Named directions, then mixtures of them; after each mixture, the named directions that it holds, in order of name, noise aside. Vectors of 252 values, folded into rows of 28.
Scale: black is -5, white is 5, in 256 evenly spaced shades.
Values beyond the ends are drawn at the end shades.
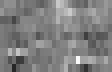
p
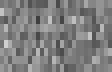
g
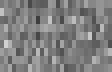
g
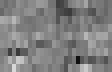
p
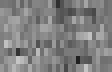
g, p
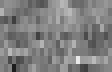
g, p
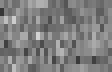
g, p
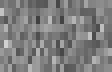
g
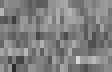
g, p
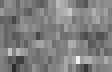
p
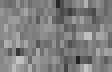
g, p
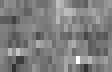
p
